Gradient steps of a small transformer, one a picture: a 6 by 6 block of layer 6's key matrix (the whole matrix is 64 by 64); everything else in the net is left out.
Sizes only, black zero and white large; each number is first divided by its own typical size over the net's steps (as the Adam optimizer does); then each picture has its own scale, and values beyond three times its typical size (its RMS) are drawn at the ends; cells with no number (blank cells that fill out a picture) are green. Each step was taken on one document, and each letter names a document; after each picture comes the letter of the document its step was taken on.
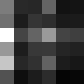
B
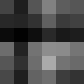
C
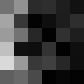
B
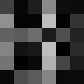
C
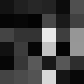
C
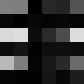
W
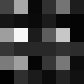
W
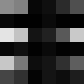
W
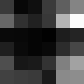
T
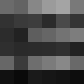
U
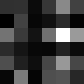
W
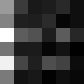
B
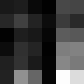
T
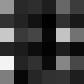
B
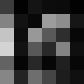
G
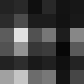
G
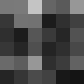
U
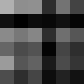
U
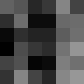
T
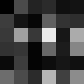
G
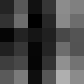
T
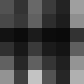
T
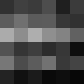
U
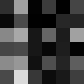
W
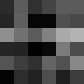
B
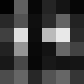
G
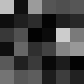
T
